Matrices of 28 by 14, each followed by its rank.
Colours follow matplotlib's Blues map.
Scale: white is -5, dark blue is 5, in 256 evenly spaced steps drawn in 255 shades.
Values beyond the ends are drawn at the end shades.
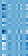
one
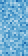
full rank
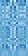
two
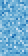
full rank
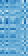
two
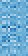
two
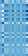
one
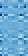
two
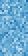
full rank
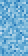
full rank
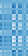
one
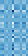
one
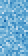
full rank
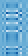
one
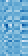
two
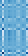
one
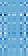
one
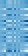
one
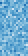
full rank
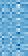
two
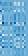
two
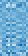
two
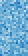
full rank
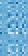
two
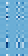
one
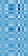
one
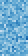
full rank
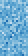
full rank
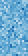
full rank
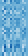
two
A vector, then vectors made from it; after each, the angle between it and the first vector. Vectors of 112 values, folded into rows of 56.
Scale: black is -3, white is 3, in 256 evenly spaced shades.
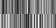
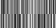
orthogonal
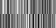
nearly opposite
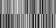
nearly opposite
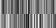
nearly parallel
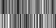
nearly parallel
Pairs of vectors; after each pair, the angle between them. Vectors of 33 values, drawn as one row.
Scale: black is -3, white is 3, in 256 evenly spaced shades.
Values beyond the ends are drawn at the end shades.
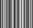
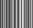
nearly parallel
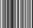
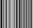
nearly opposite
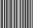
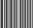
nearly parallel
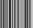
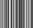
nearly opposite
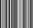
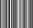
nearly parallel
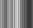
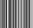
orthogonal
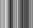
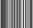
partly opposed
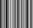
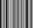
nearly parallel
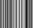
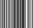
nearly opposite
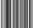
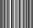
partly opposed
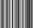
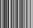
partly opposed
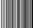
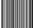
partly aligned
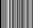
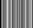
nearly parallel
